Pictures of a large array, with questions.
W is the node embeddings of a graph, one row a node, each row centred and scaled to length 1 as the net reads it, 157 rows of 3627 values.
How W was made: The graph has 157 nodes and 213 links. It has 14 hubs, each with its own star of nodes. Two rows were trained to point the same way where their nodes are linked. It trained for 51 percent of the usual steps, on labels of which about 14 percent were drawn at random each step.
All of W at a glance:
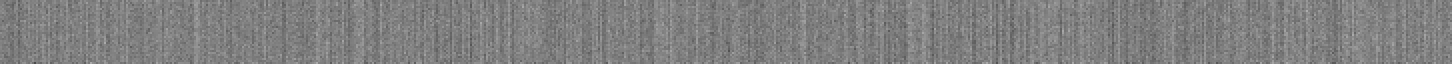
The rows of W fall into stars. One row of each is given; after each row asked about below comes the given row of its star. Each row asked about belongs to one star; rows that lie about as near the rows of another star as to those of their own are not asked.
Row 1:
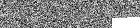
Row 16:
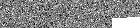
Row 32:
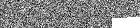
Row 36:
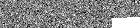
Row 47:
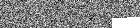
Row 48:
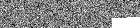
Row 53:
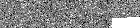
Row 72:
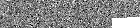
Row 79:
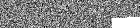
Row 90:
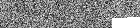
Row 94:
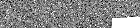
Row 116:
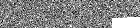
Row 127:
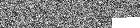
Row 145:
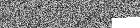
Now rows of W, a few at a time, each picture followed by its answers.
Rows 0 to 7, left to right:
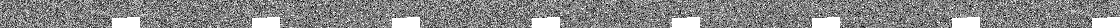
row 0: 53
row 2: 145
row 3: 116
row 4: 16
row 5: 90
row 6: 127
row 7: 94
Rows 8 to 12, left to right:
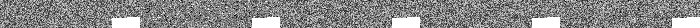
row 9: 16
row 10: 1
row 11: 16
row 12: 16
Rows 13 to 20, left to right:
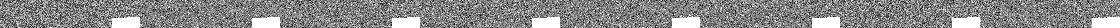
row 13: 145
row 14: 94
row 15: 53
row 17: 94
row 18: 16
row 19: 32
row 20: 145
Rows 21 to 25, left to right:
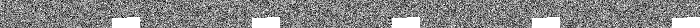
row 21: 53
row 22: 79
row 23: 48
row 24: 72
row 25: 79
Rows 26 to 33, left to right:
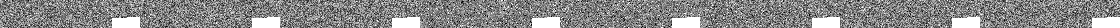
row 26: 116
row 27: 32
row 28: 1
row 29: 116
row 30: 72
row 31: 116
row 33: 116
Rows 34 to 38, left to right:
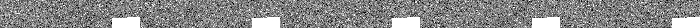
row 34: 90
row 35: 47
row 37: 127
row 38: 53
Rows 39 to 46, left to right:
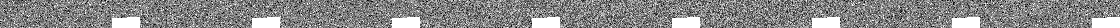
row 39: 79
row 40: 1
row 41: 127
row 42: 32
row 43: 116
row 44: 127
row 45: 79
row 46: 48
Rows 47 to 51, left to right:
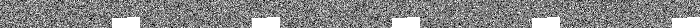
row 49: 16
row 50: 47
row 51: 53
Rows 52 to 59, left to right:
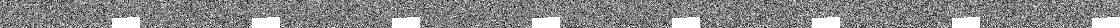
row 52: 53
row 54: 48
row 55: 32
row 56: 53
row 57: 145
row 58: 127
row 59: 72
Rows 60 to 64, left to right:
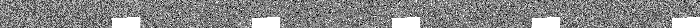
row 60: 72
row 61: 145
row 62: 36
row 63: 36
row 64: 116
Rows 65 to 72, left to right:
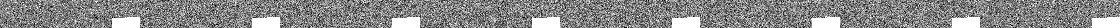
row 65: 16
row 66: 16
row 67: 16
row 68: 90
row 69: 116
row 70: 48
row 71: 48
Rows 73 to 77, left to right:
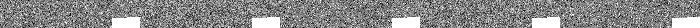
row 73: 53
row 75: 53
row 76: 47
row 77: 1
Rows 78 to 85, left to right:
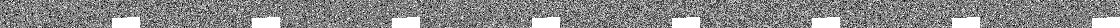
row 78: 79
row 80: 32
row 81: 48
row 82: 16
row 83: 48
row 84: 32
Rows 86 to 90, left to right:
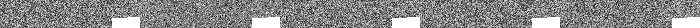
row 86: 32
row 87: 90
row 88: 94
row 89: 53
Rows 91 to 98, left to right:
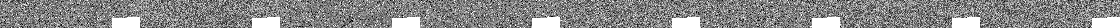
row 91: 79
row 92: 90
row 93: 72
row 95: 79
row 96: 79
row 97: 36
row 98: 1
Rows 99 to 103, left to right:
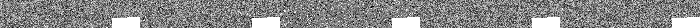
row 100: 16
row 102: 79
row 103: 72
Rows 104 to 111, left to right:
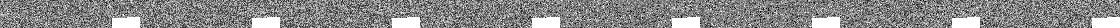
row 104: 127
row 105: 36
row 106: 47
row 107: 72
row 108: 90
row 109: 79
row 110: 1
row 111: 47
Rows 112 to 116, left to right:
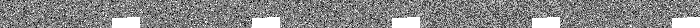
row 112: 1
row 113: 36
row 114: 53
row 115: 116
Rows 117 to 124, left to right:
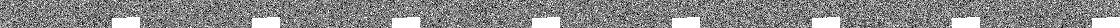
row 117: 116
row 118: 48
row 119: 145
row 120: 1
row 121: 127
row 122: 127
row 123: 48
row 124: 72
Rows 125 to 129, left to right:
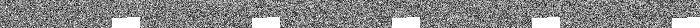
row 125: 72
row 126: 116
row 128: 79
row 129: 116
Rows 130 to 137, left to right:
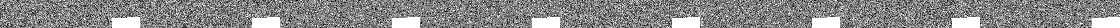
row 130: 79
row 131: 36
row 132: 145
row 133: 47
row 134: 16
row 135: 127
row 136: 53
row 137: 145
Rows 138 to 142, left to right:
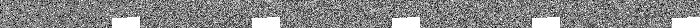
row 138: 90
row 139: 72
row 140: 94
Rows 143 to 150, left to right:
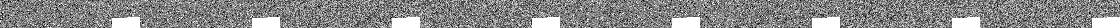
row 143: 145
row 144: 32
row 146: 116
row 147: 48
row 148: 90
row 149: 32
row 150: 36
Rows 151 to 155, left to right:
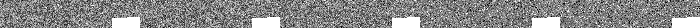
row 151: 1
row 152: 53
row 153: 32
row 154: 72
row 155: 48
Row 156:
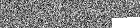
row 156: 1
